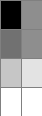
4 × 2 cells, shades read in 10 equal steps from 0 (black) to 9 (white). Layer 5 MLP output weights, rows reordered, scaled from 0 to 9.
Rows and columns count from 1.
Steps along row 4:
same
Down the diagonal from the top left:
0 5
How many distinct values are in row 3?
2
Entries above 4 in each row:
1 1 2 2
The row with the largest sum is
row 4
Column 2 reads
5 5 8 9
